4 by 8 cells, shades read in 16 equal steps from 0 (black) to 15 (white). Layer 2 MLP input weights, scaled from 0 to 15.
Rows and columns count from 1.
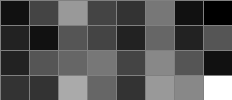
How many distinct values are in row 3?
7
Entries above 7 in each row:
1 0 1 4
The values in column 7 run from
1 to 8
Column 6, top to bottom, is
7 6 8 9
